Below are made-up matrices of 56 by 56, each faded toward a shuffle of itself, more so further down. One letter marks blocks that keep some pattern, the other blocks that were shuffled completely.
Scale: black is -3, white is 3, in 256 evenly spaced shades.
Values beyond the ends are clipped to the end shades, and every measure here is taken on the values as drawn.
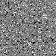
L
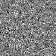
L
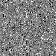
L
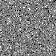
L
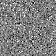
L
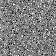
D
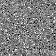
L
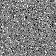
D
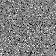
L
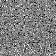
L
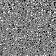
L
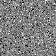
D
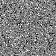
D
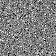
D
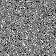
D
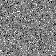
D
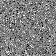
D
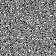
D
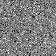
L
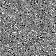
D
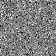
L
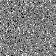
L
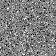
L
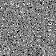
L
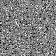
L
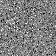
D
